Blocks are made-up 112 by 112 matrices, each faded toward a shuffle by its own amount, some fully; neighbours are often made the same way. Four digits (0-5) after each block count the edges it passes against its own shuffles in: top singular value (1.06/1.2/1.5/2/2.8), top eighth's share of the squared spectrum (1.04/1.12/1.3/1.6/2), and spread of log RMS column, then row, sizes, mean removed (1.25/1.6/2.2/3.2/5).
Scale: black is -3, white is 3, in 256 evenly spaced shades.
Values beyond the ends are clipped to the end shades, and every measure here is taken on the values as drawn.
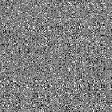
4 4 2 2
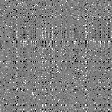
5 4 3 3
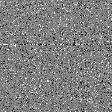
2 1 1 2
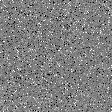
0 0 0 0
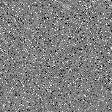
0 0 0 0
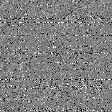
2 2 1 3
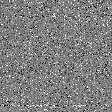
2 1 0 2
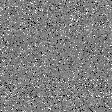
0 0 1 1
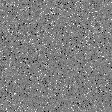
0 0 0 0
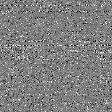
2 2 1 3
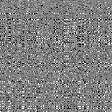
5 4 2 4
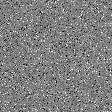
0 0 0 0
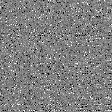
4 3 1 2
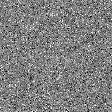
3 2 1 0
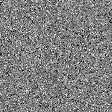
2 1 0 0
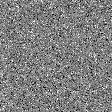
0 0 0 0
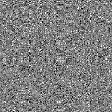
4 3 2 2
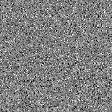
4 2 1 1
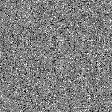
3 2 1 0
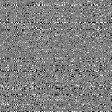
5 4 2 4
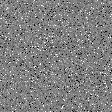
2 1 0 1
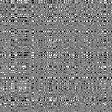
5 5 3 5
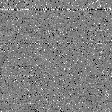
4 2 0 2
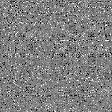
4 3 1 2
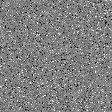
2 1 0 1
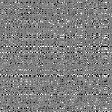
5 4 3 4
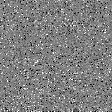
3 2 0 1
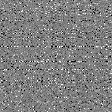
4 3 1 3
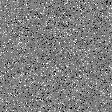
0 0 0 0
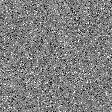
2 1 0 0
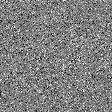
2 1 0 0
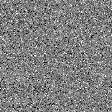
3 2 0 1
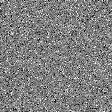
3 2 1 1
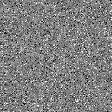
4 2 1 1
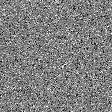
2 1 0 0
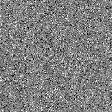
3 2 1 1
